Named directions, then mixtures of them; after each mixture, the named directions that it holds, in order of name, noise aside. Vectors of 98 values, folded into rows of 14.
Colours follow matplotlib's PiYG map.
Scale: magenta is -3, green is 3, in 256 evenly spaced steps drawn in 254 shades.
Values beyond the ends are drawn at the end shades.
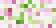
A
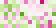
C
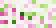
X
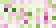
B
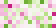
C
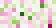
A, C, X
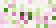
B, X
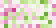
B, C, X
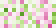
A, B, C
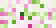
X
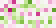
A, C, X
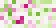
A, X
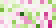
B, C, X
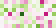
A, B, C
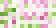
B, C, X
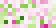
A, C, X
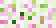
X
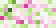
A, C
